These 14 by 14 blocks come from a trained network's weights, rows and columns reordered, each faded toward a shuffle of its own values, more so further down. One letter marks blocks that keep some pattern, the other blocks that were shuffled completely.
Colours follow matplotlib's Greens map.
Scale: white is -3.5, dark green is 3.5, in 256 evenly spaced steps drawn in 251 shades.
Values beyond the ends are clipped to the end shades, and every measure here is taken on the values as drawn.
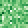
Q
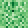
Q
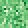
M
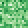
M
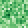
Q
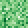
M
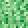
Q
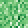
Q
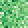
M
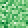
M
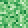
Q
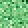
M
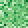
Q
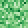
Q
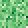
M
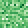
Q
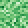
Q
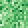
M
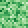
M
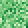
M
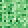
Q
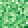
M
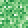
M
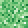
M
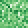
M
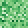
Q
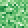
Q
